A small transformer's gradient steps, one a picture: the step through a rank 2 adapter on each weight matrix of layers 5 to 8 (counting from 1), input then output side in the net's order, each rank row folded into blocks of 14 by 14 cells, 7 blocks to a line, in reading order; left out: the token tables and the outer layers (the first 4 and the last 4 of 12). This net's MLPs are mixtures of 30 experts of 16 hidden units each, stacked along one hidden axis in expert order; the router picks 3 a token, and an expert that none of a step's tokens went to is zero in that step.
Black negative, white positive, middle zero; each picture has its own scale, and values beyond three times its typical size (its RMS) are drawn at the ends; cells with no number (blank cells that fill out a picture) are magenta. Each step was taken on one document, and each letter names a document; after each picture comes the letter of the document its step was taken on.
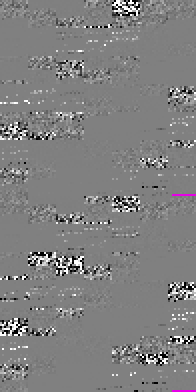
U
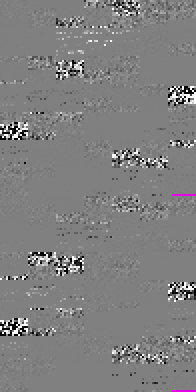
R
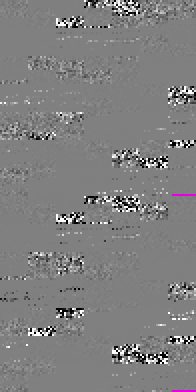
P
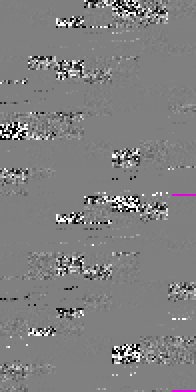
P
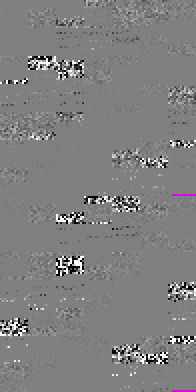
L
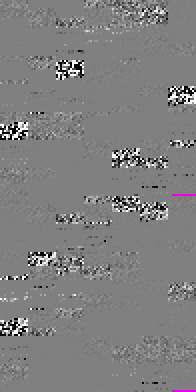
R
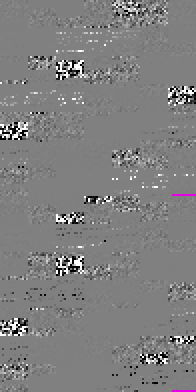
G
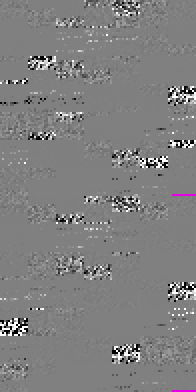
U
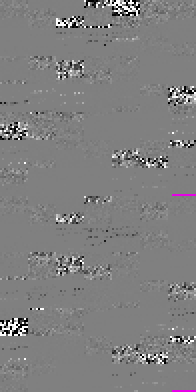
L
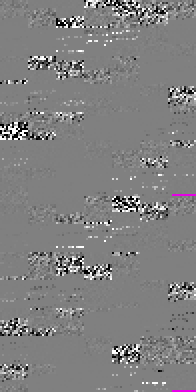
U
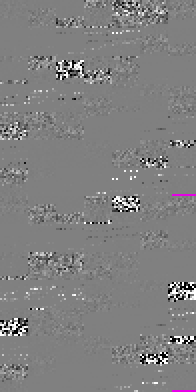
L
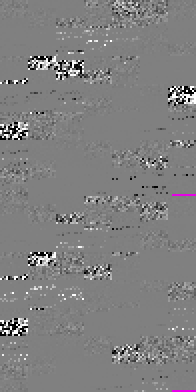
R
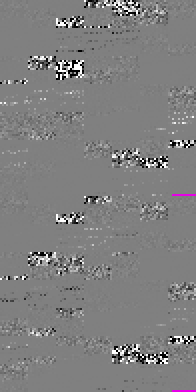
P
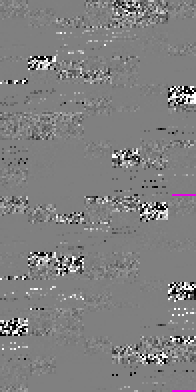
R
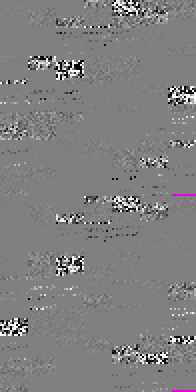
L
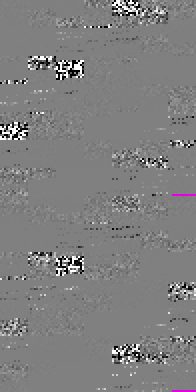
P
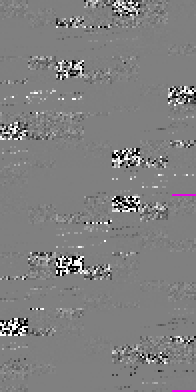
G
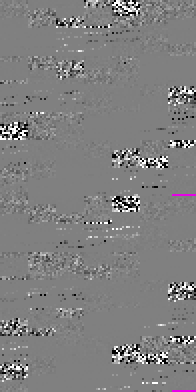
G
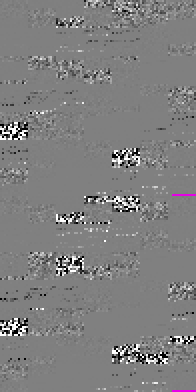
U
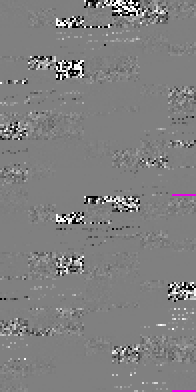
L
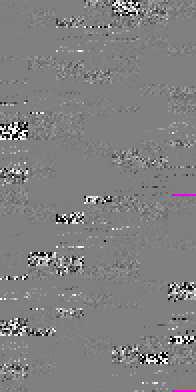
U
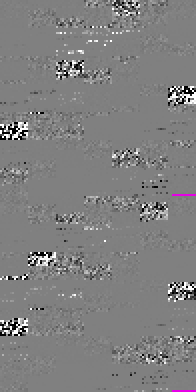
R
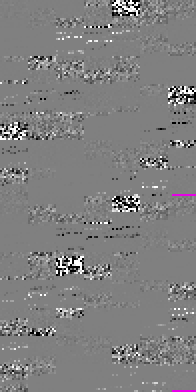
G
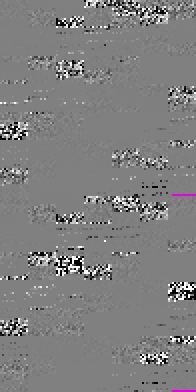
R
